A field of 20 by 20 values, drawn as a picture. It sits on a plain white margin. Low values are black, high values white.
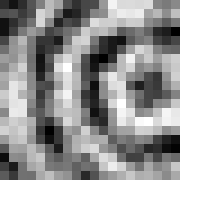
Slope: none. Rings: centred on the middle right. Odd rows or columns: none.
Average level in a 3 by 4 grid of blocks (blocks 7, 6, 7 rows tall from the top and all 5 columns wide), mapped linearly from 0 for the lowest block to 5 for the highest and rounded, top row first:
0133 | 5543 | 4243
